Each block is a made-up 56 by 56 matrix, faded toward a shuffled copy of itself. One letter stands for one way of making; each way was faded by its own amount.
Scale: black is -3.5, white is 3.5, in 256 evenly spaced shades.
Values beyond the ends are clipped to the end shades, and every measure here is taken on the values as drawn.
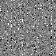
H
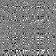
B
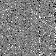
H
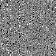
H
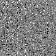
H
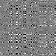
B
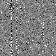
H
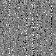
H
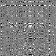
B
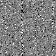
H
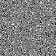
H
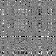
B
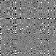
B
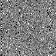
H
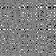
B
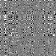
B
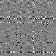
B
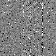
H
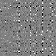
B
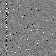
H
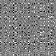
B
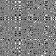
B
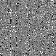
H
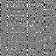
B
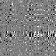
B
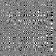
B
